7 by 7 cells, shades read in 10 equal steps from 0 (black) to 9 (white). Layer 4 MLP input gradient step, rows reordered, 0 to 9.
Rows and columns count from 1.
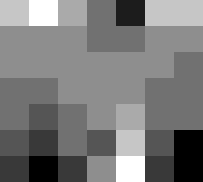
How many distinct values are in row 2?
2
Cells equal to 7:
4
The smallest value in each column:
2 0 2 3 1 2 0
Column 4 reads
4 4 5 5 5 3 5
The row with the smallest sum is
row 7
